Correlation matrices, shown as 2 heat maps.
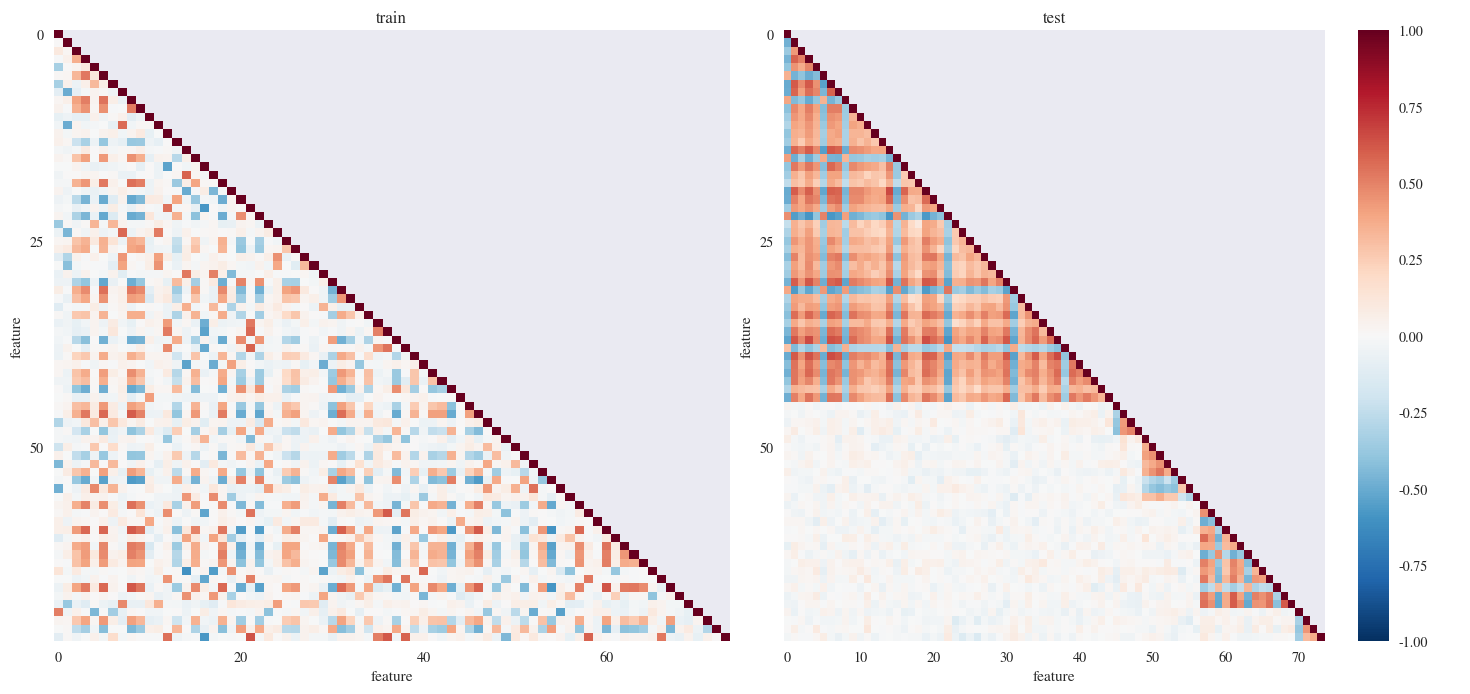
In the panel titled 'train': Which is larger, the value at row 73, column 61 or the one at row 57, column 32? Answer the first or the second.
the second
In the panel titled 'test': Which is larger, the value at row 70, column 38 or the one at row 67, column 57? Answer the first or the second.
the first
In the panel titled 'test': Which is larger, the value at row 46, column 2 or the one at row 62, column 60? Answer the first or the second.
the second
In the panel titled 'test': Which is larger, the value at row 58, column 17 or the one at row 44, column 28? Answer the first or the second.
the second
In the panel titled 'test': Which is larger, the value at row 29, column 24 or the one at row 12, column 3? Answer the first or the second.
the second
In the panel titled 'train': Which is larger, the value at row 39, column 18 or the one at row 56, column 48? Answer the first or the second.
the first
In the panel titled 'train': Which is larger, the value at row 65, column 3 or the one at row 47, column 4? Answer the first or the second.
the second
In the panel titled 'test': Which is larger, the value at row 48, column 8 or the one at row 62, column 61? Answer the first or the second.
the second
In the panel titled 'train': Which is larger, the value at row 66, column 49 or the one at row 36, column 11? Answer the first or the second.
the second
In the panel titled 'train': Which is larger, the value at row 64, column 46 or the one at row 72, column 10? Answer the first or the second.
the first
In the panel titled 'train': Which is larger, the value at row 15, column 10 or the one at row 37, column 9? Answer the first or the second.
the first
